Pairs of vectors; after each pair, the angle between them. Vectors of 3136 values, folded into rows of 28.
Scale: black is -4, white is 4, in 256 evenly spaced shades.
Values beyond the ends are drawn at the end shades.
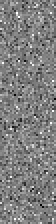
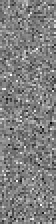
partly opposed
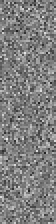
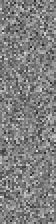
nearly parallel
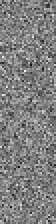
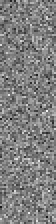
orthogonal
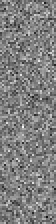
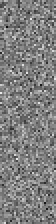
partly aligned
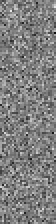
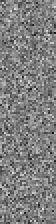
nearly parallel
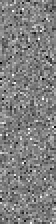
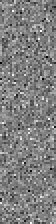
nearly parallel
